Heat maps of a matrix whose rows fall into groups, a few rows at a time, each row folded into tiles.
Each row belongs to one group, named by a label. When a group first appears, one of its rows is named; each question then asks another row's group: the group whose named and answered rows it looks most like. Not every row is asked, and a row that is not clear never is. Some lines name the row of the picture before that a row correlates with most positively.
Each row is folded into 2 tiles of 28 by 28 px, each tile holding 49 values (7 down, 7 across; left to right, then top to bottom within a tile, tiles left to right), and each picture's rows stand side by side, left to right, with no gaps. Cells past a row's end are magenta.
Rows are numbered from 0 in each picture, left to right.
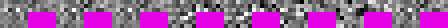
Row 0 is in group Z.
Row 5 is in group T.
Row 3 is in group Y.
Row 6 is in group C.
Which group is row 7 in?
Z
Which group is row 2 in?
Z
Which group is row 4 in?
Y
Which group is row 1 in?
Z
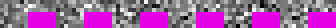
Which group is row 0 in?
T
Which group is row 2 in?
T
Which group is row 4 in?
Y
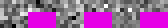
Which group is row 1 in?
C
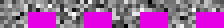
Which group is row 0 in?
C
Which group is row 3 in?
C
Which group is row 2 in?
Y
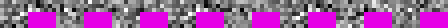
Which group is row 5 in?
Y
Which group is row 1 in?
T
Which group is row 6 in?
C
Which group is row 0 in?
Y
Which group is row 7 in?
Z
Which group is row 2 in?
C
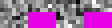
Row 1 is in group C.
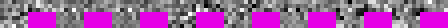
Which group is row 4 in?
Z
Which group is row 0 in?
C
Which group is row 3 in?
Y
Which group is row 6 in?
C
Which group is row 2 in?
Z
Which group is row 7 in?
C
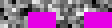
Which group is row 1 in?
Y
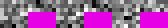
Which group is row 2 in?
C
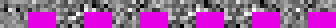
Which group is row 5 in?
Z
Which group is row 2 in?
Z
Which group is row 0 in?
T
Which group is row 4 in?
Y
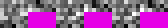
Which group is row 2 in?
Y
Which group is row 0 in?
Y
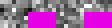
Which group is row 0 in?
C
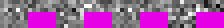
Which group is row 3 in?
Y
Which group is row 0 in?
Z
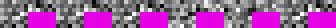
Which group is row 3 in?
C
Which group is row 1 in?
Y
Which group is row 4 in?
C
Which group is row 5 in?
Y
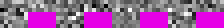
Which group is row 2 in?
Z
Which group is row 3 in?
T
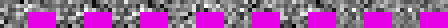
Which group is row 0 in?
T
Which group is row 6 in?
Z
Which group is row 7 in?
Z
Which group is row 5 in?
Y
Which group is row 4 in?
Z
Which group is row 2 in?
Y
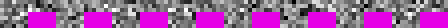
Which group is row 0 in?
Y
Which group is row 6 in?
Z
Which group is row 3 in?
T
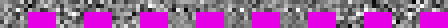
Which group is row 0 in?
Z
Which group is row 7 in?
T
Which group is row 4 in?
Z
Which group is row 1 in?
T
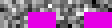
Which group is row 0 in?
C
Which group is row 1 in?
Y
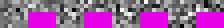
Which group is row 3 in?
Y
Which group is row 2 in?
T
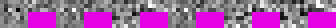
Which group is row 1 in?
Z
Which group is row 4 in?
C
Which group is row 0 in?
T
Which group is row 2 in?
C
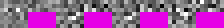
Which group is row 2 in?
Y
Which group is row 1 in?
Y
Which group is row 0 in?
Z
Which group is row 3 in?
T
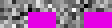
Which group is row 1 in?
Z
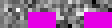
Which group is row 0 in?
Z
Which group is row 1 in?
Y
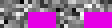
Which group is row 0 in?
T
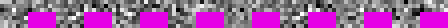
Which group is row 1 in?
Y
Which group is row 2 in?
T
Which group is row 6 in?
C
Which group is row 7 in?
C
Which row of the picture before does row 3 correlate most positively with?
1
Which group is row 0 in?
C
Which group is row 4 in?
T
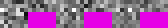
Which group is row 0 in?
T
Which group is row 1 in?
Z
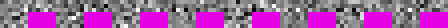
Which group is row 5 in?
Z
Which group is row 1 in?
Y
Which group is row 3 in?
T
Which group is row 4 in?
C
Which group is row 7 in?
Z
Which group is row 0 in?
C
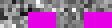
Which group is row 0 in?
C
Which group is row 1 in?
Z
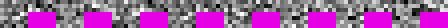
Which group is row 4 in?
T
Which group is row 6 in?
C
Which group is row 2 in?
Y
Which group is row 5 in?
C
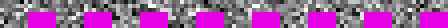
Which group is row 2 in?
C
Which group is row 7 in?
Z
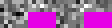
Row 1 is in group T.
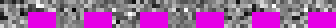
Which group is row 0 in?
C
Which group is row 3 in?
Z
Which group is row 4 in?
C
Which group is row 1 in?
T
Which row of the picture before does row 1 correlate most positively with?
1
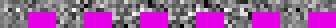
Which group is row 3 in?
Y
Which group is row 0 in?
Z
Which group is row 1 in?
Z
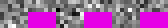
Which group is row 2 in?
Z
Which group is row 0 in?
C
